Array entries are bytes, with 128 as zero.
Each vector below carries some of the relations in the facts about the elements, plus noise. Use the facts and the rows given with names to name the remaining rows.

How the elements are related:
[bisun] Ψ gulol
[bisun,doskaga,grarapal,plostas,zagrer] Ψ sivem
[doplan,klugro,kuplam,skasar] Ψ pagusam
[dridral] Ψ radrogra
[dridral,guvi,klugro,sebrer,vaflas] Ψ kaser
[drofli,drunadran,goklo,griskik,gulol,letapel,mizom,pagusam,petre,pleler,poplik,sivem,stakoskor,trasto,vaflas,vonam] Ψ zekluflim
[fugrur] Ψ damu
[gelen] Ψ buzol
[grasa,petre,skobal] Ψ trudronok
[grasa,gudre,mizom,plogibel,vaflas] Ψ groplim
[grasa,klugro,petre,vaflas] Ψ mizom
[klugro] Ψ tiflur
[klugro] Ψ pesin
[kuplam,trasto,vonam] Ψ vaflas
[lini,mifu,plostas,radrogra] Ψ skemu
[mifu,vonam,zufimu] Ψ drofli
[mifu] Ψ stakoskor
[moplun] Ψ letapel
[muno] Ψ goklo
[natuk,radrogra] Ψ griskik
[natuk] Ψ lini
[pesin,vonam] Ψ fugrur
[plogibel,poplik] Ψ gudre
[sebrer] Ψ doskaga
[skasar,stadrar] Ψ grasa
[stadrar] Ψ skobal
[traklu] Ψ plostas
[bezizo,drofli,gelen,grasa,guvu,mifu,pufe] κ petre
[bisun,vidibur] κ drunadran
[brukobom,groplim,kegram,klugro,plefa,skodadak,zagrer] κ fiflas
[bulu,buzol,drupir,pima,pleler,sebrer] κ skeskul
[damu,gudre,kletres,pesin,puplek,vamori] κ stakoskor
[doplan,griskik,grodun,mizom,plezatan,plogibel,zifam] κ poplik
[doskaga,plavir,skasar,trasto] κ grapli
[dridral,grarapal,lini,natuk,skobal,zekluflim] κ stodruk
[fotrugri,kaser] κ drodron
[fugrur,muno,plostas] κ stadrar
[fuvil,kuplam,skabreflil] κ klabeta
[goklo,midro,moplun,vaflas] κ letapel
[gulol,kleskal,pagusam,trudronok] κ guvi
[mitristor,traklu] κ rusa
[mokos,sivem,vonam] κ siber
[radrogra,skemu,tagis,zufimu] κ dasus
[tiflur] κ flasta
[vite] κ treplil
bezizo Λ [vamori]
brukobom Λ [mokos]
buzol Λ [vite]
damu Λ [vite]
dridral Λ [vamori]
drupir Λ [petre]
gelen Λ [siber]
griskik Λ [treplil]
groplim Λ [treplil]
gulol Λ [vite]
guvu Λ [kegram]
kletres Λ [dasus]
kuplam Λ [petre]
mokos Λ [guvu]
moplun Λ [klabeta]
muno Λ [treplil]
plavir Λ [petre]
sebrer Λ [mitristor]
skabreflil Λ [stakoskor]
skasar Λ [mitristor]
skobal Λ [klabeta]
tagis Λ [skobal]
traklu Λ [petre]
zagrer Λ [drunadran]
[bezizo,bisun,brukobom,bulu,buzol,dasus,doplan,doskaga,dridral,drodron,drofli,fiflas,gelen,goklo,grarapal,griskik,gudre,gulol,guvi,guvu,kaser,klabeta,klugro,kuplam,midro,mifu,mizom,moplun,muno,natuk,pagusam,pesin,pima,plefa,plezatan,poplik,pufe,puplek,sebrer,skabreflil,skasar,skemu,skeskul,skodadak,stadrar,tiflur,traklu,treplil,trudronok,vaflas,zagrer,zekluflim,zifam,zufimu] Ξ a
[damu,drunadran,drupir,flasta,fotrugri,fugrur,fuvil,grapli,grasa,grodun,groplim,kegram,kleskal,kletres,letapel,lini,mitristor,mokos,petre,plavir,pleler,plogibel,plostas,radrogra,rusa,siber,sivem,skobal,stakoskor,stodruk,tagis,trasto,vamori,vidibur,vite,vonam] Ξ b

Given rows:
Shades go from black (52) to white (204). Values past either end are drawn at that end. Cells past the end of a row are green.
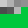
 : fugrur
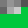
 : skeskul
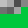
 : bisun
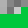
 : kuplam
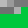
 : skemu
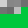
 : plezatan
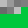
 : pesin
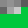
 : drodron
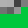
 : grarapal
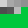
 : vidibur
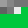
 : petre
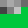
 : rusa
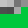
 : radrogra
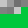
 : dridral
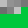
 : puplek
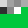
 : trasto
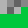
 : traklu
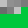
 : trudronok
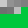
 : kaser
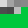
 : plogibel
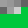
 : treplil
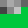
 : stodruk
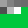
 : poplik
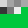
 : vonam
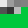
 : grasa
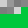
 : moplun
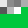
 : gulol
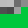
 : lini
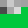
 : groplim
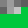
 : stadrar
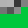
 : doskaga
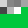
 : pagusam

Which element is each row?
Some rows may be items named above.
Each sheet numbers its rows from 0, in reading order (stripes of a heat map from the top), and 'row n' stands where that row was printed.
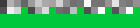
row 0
fiflas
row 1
groplim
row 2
doplan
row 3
drofli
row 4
mizom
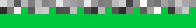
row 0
sivem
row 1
klugro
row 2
vite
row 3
grasa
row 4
plostas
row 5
griskik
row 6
kegram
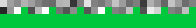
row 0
pleler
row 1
poplik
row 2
doskaga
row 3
mizom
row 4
sebrer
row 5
fiflas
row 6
sebrer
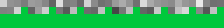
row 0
buzol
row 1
treplil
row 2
pufe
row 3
doplan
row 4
flasta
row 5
mokos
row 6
brukobom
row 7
gelen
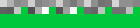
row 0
skobal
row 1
zekluflim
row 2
vaflas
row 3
doplan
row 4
tiflur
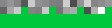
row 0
klabeta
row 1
skabreflil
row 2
zagrer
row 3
zekluflim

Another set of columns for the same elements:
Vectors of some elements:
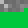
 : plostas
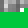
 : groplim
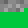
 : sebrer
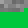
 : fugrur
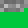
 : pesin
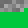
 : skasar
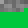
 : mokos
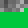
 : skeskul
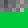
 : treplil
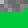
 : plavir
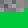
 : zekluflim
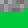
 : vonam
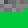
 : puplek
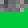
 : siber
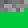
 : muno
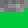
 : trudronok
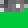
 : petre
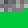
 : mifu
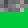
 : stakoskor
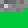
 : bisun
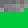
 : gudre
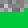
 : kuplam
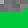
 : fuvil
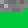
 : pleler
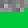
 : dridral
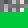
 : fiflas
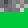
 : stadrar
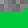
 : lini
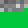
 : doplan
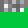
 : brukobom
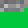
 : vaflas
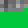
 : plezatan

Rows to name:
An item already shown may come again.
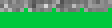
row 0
kuplam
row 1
mizom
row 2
plogibel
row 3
kaser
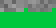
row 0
zekluflim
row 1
sivem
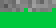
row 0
buzol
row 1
kaser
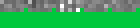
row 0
mokos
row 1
grodun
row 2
zagrer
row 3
skobal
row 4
lini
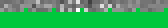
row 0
moplun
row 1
damu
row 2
fiflas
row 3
poplik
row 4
dridral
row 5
skemu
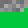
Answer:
skasar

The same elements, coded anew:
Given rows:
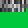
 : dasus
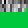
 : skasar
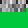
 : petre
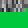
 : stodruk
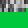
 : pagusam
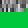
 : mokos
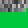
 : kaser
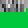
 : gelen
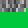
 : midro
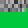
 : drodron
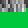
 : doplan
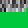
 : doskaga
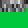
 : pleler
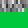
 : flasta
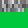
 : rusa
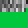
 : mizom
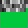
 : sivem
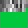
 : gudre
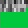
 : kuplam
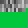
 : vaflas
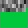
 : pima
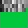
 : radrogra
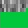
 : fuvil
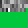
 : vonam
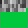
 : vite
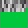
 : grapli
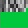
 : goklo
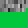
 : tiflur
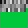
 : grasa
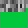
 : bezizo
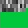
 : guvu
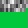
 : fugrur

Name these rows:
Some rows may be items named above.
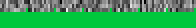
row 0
traklu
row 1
lini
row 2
buzol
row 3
zekluflim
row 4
dridral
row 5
skobal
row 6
zekluflim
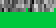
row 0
zekluflim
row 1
muno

